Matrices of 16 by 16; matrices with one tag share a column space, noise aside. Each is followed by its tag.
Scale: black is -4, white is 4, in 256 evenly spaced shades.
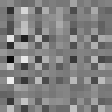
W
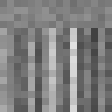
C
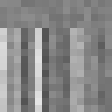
C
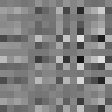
W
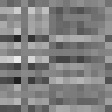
W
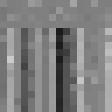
C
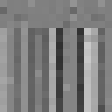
C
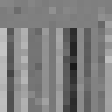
C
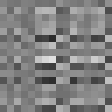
W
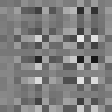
W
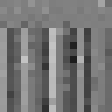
C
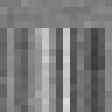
C
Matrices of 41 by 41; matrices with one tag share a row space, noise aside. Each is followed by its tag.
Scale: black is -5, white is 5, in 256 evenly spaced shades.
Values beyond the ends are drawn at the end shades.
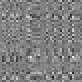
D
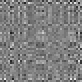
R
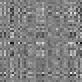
R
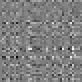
D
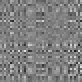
R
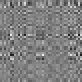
R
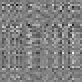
D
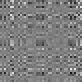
R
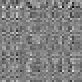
D
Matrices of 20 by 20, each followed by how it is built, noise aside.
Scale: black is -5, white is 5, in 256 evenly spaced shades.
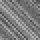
Toeplitz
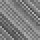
Toeplitz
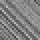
Toeplitz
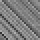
Toeplitz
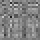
low rank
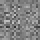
low rank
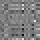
low rank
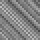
Toeplitz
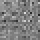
low rank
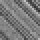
Toeplitz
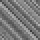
Toeplitz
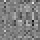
low rank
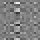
low rank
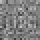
low rank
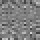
low rank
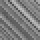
Toeplitz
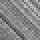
Toeplitz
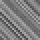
Toeplitz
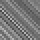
Toeplitz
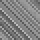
Toeplitz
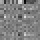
low rank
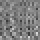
low rank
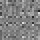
low rank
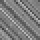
Toeplitz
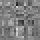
low rank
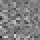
low rank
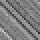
Toeplitz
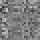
low rank
